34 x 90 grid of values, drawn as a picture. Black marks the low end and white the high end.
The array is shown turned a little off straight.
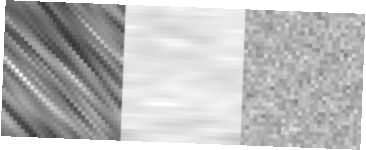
It is made of 1 by 3 panels. Panel 1,1: middling, slanting down to the right, strong in contrast. Panel 1,2: very high, streaked across, faint in contrast. Panel 1,3: high, fine-grained.
